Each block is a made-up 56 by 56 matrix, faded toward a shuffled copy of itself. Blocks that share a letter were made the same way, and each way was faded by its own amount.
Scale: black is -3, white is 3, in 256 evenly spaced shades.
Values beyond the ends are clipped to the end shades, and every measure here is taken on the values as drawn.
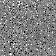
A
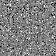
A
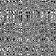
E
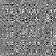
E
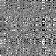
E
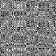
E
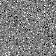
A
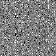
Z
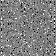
A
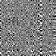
E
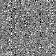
Z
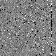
A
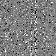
A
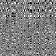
E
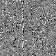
A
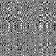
E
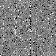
A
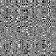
E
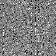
Z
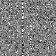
Z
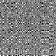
E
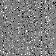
A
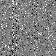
A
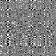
E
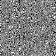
Z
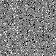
A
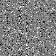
A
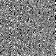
Z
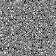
A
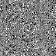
Z
